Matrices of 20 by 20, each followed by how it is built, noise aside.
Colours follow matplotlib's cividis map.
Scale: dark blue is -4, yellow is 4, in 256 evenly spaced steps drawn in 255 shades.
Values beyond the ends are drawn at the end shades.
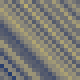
Toeplitz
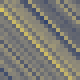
Toeplitz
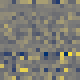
uneven rows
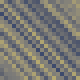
Toeplitz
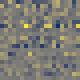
uneven rows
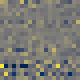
uneven rows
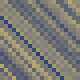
Toeplitz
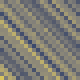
Toeplitz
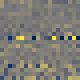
uneven rows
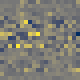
uneven rows
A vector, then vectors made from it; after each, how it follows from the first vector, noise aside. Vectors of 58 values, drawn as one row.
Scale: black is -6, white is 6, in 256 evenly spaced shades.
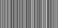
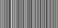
reversed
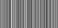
reversed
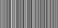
reversed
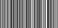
scaled up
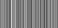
reversed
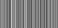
reversed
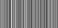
reversed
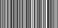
scaled up
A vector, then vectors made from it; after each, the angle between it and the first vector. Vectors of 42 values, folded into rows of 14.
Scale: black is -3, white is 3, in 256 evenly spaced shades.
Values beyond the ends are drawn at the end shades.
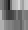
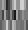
partly aligned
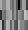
partly opposed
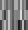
orthogonal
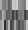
partly aligned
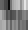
nearly parallel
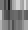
nearly parallel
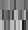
orthogonal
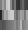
nearly opposite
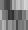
nearly parallel
